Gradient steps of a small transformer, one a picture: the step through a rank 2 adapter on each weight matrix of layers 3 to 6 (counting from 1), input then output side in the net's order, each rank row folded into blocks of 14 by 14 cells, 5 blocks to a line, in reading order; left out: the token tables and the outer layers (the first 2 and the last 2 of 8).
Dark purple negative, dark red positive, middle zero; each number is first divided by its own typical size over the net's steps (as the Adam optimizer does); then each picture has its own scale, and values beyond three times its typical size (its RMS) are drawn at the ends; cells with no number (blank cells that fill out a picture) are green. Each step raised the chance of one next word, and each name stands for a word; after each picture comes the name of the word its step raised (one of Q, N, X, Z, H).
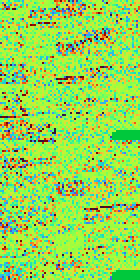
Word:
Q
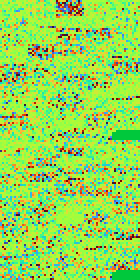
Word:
Q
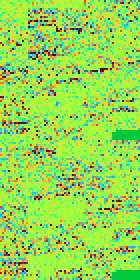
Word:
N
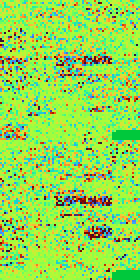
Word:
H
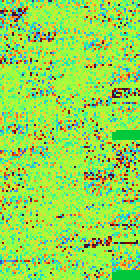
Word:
H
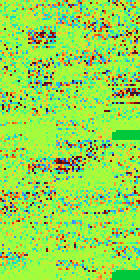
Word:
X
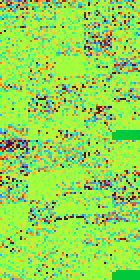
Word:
Q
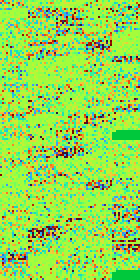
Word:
N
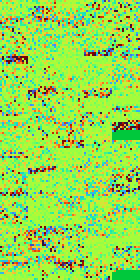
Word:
N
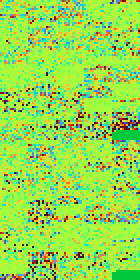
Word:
Q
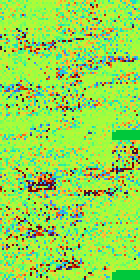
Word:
H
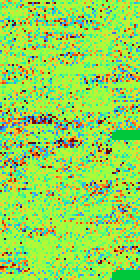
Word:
N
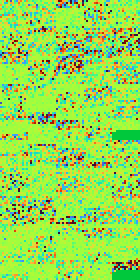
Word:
Q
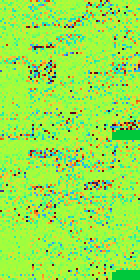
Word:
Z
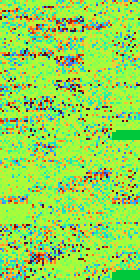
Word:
H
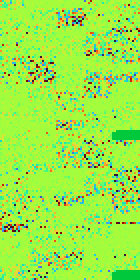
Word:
X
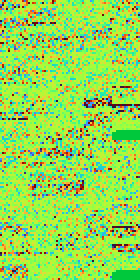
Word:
N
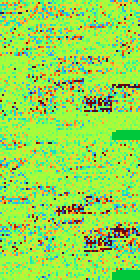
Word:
N
